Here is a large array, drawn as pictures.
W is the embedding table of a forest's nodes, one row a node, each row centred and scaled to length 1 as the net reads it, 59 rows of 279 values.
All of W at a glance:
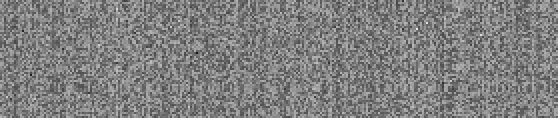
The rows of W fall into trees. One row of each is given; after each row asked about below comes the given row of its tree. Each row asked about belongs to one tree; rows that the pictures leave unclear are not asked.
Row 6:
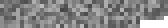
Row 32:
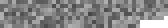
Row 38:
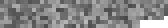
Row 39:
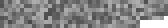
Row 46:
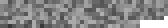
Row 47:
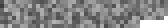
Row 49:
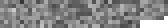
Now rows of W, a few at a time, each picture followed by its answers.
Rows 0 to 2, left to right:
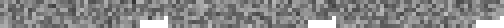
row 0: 32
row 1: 6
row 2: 32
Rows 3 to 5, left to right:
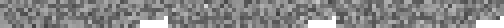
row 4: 47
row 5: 47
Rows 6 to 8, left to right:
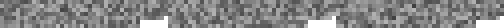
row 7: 32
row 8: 39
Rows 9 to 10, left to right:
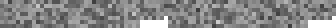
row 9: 46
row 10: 46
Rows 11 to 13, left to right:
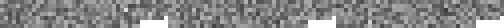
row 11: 38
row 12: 32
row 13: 46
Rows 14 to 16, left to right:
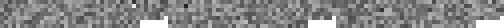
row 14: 6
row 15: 49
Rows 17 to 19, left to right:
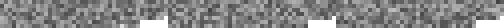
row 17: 32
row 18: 6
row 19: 47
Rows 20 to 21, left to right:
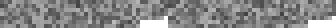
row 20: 39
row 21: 39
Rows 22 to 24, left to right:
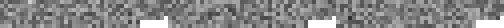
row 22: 6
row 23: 6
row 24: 38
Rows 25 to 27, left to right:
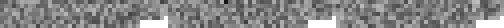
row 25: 47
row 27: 32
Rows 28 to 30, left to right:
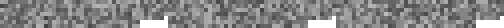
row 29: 39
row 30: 49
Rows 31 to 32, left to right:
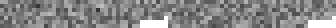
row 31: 38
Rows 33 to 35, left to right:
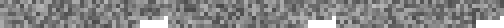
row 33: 32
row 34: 32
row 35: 49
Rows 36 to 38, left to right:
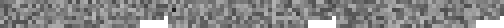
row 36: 38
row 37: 6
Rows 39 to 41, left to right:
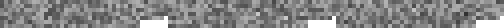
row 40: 46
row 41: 47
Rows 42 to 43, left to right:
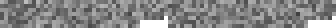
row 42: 38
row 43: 38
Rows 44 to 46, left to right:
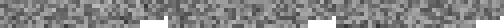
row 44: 38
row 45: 38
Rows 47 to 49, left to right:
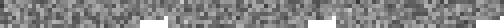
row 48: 32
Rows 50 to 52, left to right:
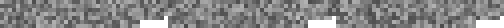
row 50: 38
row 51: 39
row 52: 47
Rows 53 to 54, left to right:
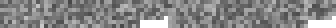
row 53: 49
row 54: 32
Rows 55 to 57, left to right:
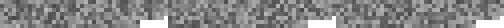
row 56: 46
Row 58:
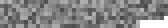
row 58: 38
